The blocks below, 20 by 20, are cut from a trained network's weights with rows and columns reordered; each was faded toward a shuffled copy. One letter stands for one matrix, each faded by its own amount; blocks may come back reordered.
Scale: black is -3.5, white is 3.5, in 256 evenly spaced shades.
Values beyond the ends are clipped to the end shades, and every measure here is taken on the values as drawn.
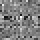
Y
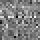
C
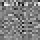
Y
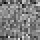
C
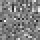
C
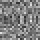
Y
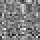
Y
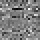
Y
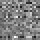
Y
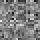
Y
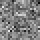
C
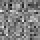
Y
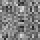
Y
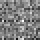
C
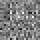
Y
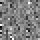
C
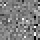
C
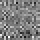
Y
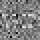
Y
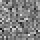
C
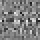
Y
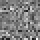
Y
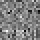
Y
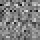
Y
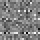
C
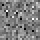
C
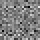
Y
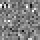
C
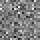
Y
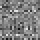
Y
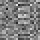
Y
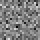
C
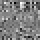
Y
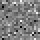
C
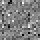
C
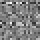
Y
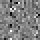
C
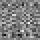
Y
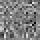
Y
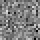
C
